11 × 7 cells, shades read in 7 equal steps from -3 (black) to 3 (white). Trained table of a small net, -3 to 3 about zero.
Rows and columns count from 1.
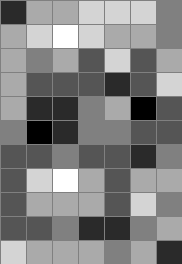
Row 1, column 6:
2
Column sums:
0 -1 5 2 -1 -1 1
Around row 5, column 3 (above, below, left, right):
-1 -2 -2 0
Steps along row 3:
down up down up down up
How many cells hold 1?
22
